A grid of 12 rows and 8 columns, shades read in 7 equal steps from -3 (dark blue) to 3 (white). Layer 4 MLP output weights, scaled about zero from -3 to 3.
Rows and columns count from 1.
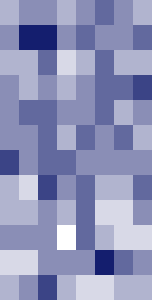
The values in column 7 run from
-1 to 2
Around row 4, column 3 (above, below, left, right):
-1 -1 1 1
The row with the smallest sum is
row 2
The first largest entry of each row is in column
1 1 4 2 7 4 2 2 6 4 1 5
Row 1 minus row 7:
3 0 1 2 0 -1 0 1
